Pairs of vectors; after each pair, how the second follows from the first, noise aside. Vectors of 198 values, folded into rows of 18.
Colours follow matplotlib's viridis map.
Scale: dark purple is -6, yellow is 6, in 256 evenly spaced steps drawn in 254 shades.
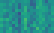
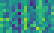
scaled up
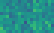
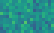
negated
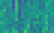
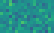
shuffled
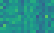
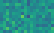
shuffled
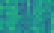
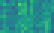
negated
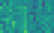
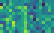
scaled up
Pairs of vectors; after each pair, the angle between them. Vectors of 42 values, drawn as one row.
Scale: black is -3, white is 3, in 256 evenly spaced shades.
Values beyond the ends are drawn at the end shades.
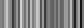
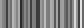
nearly opposite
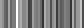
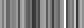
orthogonal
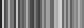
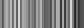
partly opposed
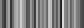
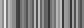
partly opposed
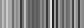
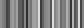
partly opposed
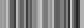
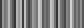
partly aligned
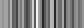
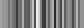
nearly parallel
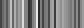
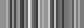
nearly opposite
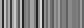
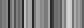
orthogonal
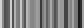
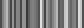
nearly opposite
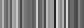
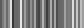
partly opposed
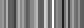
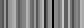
nearly opposite
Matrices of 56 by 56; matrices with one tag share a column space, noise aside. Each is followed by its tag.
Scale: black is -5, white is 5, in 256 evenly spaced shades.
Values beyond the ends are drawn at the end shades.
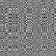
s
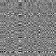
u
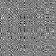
s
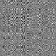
s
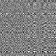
u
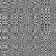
s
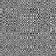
s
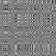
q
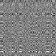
u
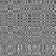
q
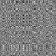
q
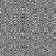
s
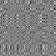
q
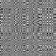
s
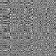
s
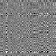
u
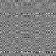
u
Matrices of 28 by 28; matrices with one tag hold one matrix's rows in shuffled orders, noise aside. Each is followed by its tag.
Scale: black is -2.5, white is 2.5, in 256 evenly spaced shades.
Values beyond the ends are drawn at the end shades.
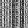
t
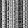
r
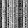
r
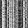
r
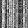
r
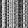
r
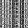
t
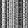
r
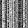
r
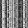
r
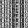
t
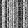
r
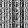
t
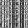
t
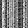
r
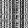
t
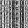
t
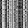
r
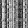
r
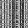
t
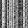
r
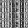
t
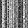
r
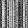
r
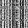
t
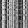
r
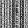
t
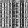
t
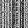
t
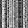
r
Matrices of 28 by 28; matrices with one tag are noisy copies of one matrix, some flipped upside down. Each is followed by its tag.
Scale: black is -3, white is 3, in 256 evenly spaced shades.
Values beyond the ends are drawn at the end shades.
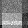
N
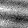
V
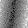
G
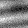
V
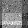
N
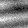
V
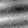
V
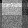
N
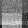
N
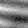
V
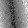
G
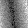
G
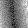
G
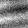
V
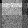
N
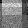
N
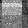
N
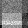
N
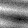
V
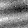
V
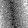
G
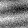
V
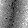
G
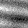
V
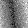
G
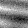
V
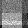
N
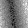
G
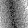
G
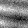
V
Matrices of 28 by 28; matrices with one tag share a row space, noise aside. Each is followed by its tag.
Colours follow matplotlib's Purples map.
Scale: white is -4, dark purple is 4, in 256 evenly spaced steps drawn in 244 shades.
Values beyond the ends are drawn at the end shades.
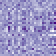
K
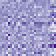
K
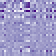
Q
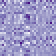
Q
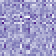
Q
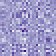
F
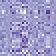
F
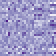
K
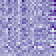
K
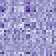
Q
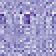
Q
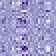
F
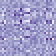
Q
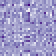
Q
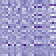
K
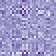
F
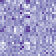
Q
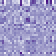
Q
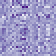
F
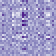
F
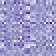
Q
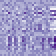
K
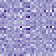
Q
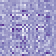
F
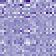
Q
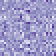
Q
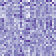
Q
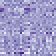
Q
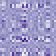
F
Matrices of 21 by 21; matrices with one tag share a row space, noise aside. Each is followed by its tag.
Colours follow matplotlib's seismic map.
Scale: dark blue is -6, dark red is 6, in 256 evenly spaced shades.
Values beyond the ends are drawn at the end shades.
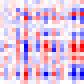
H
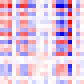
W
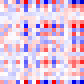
H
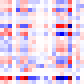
W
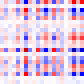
H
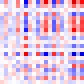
H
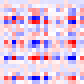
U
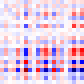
H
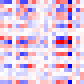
W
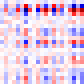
H
